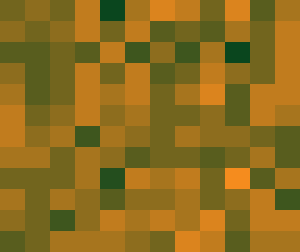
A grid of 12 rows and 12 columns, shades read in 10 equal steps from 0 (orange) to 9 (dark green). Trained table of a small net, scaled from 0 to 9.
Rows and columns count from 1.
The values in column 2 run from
3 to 6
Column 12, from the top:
3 2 2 2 2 3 6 6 3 7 2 3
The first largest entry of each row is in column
5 7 10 2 2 10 4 6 5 12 3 1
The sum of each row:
46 49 62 48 40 45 50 54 47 50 40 44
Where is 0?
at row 9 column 10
